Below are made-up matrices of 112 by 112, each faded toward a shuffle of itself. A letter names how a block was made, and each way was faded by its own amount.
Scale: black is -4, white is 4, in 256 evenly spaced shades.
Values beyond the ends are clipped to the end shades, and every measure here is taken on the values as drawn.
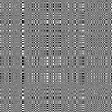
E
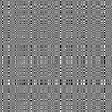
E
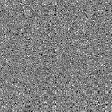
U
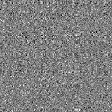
U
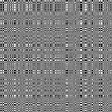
E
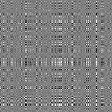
E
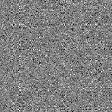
U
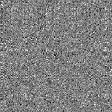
U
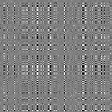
E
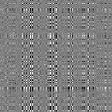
E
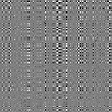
E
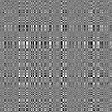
E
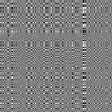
E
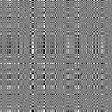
E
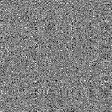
U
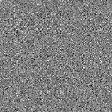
U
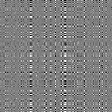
E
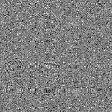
U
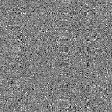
U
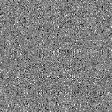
U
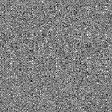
U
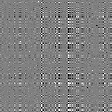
E
